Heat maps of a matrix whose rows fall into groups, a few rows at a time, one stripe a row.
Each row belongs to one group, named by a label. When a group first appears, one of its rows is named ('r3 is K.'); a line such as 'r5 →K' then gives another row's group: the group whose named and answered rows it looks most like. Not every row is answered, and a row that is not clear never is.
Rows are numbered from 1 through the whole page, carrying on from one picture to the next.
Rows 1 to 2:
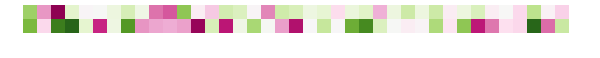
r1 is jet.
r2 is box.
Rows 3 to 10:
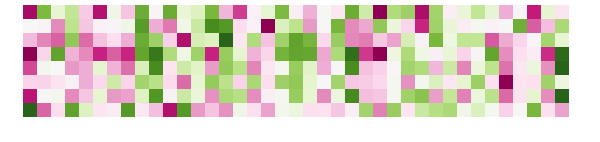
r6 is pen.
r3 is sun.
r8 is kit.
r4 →kit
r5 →kit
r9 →pen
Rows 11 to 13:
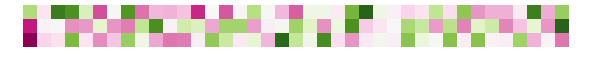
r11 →box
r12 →pen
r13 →kit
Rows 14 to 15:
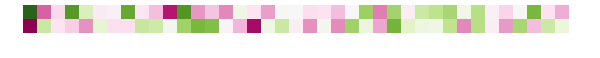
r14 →jet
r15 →sun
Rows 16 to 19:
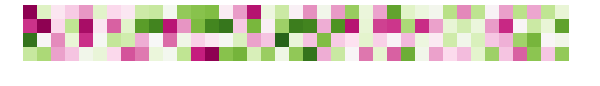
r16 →sun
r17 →kit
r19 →pen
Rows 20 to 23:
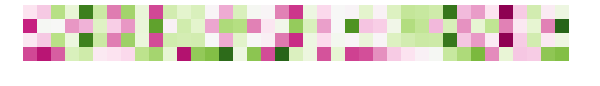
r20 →box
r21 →pen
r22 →box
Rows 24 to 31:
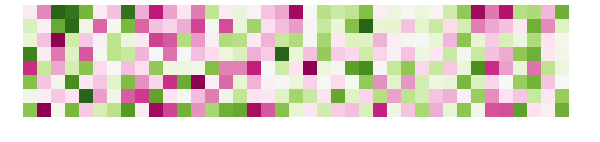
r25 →box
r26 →jet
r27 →jet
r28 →sun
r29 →jet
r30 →pen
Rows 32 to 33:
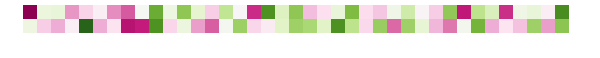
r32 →pen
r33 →pen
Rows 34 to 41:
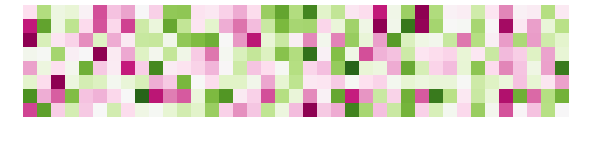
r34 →sun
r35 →sun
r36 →sun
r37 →pen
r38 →pen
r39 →jet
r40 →kit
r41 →sun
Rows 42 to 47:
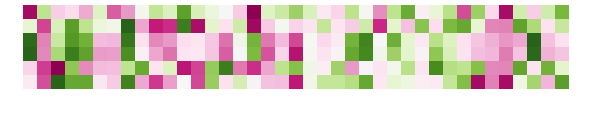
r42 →sun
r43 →jet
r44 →box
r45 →box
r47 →box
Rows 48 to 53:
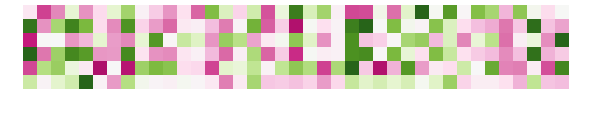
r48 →kit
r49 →box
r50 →pen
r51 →box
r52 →pen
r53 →box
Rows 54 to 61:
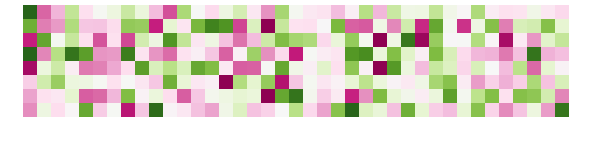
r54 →jet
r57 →box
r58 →sun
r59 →box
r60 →kit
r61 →pen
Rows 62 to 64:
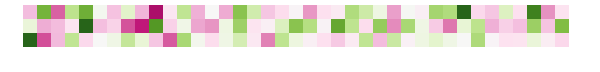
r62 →box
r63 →pen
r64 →jet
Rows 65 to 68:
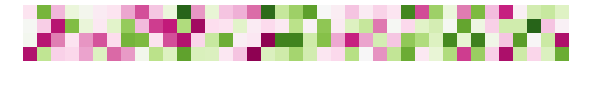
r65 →sun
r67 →kit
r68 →sun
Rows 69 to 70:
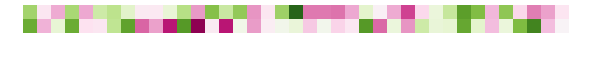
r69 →jet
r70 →jet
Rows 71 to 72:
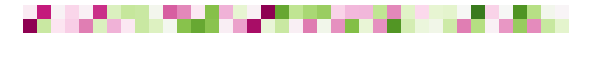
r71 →kit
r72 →sun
